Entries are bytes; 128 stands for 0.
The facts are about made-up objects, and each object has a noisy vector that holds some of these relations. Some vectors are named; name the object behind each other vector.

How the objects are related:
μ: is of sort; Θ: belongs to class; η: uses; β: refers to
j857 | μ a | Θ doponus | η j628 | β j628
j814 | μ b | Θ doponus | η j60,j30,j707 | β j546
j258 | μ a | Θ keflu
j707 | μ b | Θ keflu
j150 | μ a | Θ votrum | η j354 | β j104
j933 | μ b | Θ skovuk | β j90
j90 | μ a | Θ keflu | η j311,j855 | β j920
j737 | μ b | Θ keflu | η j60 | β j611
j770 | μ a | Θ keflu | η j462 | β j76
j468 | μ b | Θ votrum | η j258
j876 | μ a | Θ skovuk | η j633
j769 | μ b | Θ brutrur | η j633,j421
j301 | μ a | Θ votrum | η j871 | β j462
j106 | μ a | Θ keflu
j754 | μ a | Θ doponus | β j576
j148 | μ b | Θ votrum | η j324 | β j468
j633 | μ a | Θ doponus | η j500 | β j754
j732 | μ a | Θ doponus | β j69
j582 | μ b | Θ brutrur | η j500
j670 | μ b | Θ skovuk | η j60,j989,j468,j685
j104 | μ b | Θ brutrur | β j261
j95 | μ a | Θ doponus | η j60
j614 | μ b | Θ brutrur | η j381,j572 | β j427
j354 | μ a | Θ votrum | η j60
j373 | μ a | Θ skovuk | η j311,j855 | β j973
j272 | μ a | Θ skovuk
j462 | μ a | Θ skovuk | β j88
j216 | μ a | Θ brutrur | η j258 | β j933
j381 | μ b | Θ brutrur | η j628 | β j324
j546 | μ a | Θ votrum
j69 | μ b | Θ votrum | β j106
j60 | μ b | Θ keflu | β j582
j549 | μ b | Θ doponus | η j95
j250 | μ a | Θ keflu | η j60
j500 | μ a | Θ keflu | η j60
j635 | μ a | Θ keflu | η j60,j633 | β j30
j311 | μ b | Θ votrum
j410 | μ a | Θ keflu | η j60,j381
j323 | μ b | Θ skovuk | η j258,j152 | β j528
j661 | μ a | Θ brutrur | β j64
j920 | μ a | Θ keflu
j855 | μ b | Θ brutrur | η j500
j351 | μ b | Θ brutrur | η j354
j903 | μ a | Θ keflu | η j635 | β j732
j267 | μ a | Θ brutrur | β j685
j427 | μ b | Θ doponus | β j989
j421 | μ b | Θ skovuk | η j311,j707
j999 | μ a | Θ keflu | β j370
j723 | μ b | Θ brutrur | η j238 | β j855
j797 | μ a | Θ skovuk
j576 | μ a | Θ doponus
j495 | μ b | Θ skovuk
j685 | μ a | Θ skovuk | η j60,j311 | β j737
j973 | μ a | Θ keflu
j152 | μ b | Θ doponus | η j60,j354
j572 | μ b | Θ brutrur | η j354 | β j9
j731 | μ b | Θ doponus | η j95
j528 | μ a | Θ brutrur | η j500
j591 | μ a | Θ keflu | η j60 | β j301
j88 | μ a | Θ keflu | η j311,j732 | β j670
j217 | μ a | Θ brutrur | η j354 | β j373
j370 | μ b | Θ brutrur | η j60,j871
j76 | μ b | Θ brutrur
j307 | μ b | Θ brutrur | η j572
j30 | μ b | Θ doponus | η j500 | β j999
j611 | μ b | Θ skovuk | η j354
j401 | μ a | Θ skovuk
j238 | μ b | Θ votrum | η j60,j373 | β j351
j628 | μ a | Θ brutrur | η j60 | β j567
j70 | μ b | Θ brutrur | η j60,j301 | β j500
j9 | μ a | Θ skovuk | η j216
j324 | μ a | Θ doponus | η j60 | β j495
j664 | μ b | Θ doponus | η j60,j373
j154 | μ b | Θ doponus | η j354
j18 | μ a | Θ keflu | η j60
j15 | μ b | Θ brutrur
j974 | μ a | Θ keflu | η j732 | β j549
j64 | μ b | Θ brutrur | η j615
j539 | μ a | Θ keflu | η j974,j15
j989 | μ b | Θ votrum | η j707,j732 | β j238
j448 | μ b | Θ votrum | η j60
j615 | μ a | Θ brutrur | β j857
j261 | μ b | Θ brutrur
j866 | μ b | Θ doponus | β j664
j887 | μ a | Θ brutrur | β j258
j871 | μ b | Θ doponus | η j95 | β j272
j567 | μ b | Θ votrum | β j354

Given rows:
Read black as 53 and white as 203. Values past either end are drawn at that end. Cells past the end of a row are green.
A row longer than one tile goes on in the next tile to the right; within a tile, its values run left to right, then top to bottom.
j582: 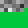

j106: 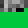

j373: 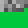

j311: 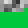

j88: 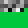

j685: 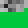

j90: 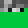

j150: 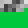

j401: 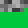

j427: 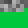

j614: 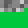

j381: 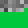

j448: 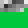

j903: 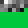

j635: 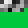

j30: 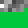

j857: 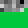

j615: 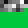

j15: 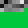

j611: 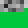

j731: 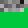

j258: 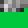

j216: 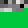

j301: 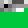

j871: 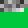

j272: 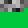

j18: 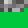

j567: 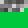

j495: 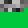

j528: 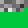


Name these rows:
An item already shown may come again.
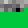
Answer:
j69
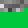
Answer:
j814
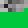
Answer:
j685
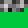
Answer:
j999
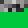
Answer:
j732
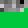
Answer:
j857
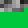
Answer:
j933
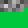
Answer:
j754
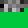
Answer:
j920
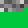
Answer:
j769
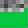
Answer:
j70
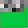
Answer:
j323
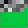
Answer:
j104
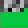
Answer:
j707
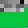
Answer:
j549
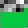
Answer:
j64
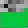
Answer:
j685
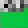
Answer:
j670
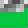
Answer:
j238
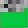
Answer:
j685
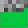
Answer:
j373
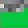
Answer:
j814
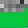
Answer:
j664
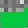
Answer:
j723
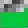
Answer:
j148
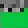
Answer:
j539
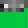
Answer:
j973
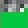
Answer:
j628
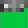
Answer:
j973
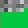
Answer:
j381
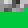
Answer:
j311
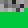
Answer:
j370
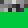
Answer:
j732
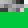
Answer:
j354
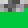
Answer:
j989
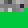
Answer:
j351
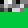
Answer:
j60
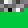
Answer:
j591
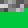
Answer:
j633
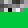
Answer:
j737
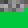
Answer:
j866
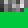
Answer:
j770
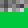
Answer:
j70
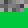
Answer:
j307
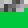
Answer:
j150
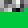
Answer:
j9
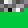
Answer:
j591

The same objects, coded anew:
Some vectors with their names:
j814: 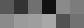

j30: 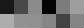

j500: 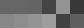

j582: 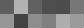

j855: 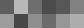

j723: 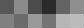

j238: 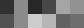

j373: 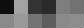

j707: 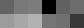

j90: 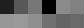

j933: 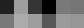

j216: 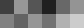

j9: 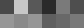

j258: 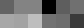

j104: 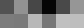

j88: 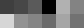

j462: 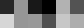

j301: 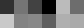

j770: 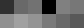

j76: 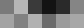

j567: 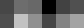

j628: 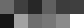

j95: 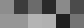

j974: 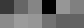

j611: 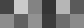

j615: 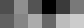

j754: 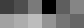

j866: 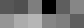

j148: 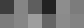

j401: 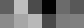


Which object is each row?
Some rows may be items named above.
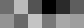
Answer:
j15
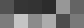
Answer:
j737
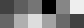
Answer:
j427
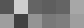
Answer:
j351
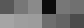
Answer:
j539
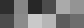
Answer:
j238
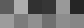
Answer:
j670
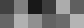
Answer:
j685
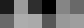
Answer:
j933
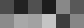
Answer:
j324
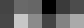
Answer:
j567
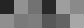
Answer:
j150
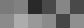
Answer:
j448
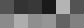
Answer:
j591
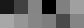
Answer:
j30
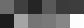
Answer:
j628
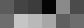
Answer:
j60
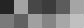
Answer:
j614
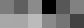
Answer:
j576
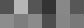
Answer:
j876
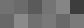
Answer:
j354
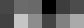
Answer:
j567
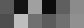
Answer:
j857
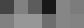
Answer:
j148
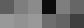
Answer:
j539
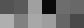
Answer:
j731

